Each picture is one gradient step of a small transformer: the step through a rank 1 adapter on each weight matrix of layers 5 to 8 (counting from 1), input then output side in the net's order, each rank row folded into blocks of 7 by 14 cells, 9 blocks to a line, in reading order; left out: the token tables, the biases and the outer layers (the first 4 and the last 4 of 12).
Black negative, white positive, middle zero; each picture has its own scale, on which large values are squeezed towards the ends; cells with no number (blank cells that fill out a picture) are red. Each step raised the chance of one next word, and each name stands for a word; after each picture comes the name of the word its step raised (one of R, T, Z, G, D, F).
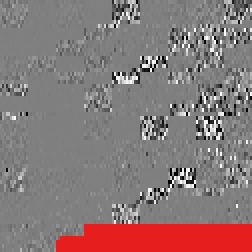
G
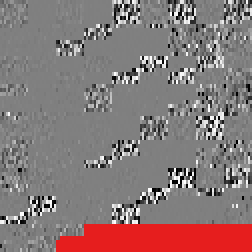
G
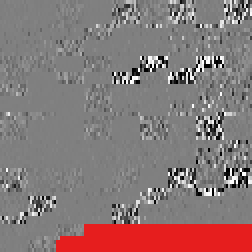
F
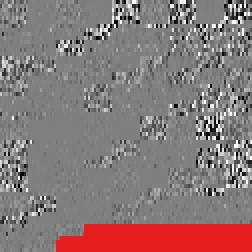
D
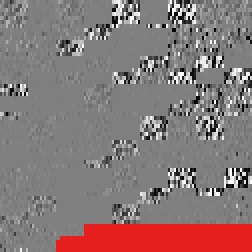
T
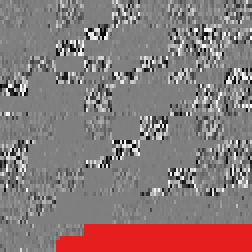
D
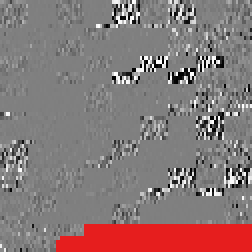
F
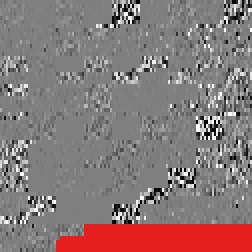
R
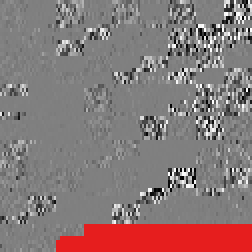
G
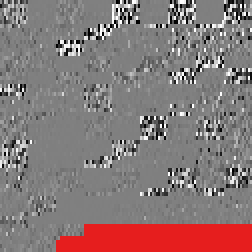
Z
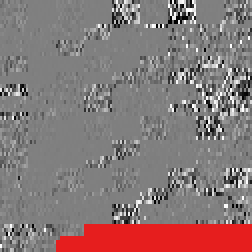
R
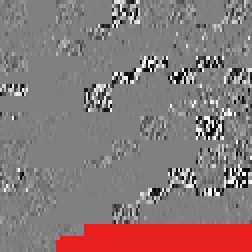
F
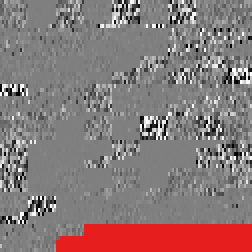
D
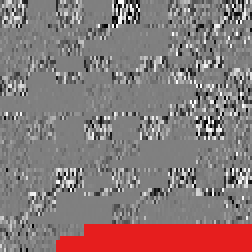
R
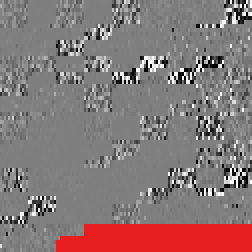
F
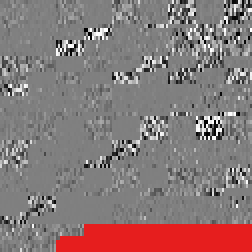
D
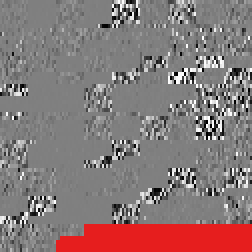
R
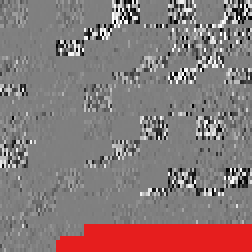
Z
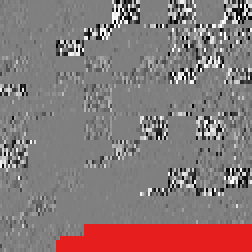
Z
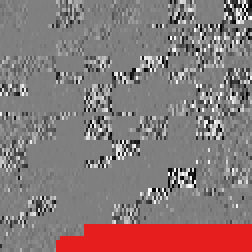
G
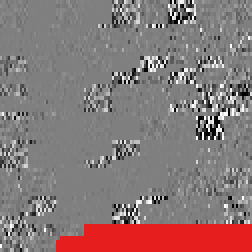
R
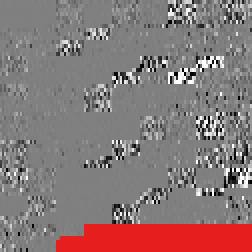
R
